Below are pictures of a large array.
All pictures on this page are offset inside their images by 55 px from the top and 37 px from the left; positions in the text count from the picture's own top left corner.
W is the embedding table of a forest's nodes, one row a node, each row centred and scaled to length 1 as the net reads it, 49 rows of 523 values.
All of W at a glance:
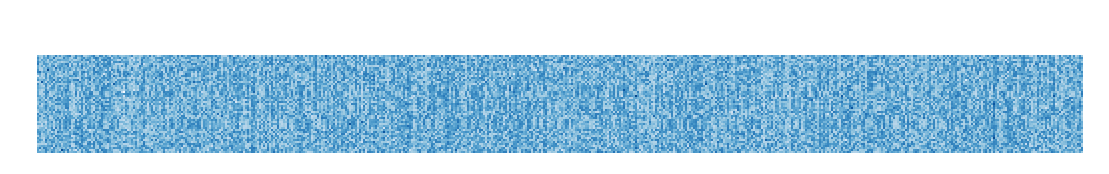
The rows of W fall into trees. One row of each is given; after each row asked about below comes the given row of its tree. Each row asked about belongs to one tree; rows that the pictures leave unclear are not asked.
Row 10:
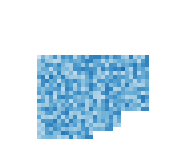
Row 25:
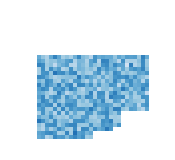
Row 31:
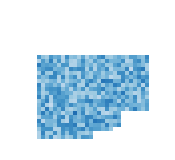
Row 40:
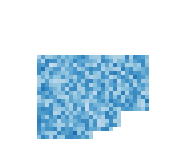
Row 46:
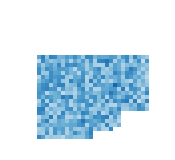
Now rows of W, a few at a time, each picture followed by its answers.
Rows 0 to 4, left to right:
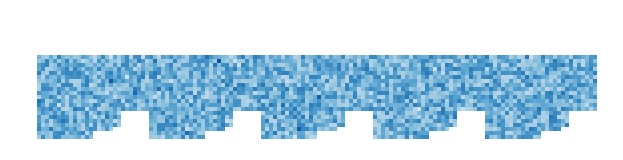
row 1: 10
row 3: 10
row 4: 25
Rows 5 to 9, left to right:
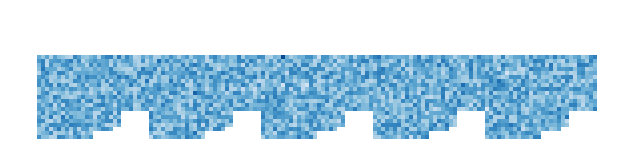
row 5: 25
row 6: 40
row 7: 40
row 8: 10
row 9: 10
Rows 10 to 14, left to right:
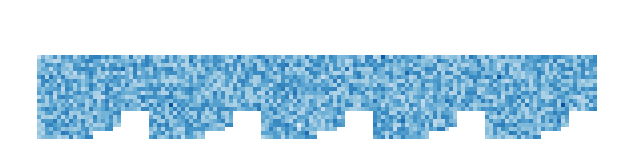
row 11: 25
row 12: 10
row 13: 40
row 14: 10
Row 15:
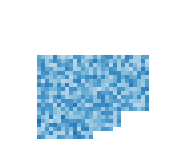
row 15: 25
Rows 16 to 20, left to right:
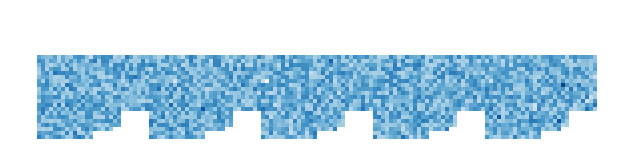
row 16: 25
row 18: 46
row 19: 46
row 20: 46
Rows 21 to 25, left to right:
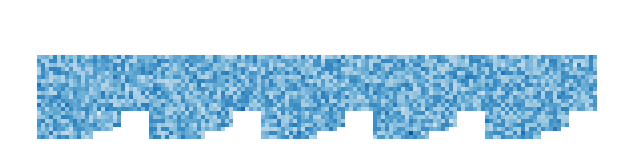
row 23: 25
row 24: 40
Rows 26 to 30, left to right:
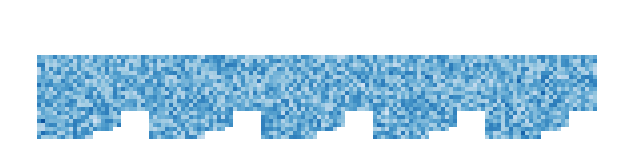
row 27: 25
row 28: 40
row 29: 25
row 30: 31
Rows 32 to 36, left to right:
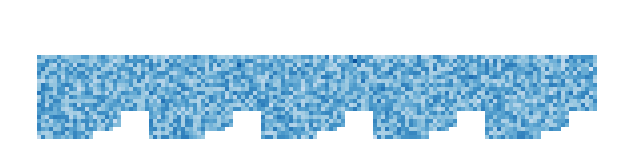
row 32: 40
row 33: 40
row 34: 40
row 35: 40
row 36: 40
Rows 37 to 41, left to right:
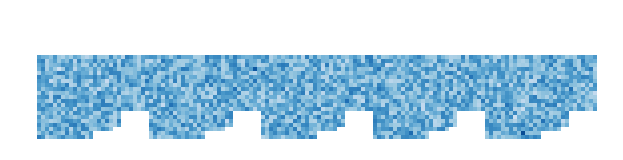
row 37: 25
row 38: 31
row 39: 10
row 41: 31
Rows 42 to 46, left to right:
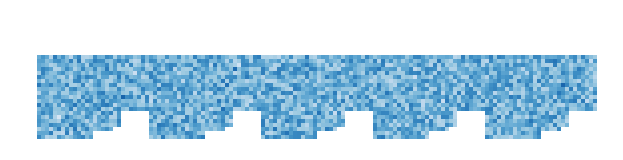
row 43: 10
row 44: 40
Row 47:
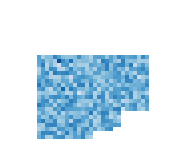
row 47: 25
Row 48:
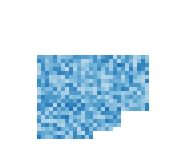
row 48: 25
